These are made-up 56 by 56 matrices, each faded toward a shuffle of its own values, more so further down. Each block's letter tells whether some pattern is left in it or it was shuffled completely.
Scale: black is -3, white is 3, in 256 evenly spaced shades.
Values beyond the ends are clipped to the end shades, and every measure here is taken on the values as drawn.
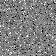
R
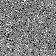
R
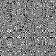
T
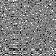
T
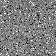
R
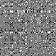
T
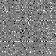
T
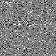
T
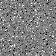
R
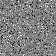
R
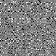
T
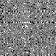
T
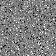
R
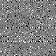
T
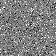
R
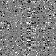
T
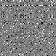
T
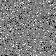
R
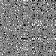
T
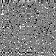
T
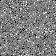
R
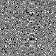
T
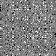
T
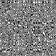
T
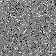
R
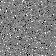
R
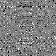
T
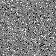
R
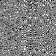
T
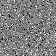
R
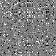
T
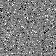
R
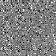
T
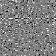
T
